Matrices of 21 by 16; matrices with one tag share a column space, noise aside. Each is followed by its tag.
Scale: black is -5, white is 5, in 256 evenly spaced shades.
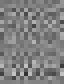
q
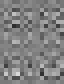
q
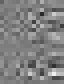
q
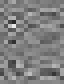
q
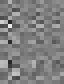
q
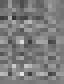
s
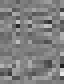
q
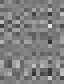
q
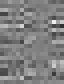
q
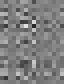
q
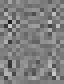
q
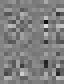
q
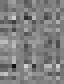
s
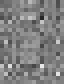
s
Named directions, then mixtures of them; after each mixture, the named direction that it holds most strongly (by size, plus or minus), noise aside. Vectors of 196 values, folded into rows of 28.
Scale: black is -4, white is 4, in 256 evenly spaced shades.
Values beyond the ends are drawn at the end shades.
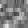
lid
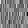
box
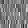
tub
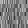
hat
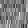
tub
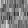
lid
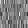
hat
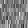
tub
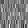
tub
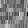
lid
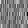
box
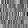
box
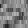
lid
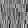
tub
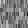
box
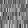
hat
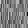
box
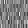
hat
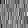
box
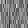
box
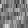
lid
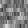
lid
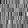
box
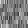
hat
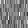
box
